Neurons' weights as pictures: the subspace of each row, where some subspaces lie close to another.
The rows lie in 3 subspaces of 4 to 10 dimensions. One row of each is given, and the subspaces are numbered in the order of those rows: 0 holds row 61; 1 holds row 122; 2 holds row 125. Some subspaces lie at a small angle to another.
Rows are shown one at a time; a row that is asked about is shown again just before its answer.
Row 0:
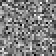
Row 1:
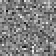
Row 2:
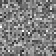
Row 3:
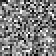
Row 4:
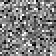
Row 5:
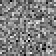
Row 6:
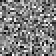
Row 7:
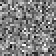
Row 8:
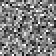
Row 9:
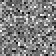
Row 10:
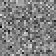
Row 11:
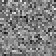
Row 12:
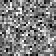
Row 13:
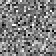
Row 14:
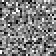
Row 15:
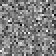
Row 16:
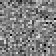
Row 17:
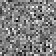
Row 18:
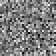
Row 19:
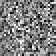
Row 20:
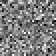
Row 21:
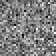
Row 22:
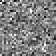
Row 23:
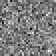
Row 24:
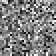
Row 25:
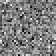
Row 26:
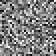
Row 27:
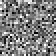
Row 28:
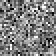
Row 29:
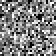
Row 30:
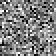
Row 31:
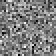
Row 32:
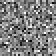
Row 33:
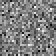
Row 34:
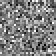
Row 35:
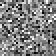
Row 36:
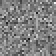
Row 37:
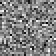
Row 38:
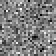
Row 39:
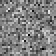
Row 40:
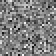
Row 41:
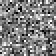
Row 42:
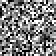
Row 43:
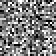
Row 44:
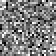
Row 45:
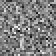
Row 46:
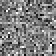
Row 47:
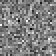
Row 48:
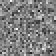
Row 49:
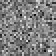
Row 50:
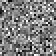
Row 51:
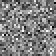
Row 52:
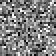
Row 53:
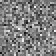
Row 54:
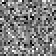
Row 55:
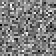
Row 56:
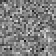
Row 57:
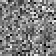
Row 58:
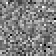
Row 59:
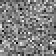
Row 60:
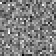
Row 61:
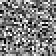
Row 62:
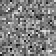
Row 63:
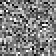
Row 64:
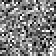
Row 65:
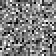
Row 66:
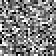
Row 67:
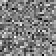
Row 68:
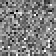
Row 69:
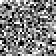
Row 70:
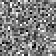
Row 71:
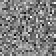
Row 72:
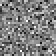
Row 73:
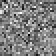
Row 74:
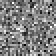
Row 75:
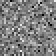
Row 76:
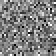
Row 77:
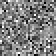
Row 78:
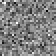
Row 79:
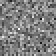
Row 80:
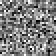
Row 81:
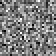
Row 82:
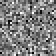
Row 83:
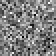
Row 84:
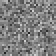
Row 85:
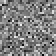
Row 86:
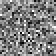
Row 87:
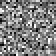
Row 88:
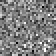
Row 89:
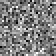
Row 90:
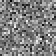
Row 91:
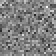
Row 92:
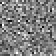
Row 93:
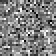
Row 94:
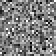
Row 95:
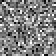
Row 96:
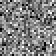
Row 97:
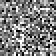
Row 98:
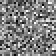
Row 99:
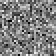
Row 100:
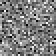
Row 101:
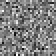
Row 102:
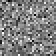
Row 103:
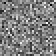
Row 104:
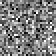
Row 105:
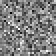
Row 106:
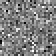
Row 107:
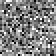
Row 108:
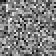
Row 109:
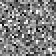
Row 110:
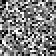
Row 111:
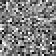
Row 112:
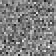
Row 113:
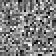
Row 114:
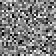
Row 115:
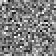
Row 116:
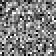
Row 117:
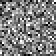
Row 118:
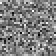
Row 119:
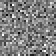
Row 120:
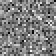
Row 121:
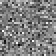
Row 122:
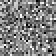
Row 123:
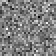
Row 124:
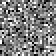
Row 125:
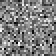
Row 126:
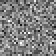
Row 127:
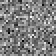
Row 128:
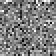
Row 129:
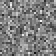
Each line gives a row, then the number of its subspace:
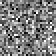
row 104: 1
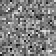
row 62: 0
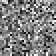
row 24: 0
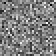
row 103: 0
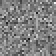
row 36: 1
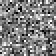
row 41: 0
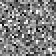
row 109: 1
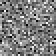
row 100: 0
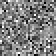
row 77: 0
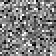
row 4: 1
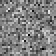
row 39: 0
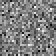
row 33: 1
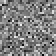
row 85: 2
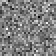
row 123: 0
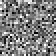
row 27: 2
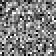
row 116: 2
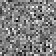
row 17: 0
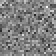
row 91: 1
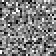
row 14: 2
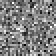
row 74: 1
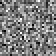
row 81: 1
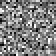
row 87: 1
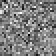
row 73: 1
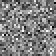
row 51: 1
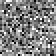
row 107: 1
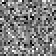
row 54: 2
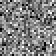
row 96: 2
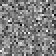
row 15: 0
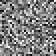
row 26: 0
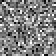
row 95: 2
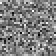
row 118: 0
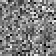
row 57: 0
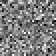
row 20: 0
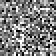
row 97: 1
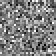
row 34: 1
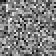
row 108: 2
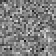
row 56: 0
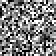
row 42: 0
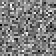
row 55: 1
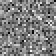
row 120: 0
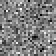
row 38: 0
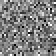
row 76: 1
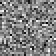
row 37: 0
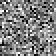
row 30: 0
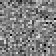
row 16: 0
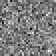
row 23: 1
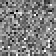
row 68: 1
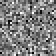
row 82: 1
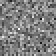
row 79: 1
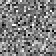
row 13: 1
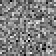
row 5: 0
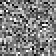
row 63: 0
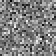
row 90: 2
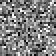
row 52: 2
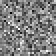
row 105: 1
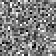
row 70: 1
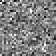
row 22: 2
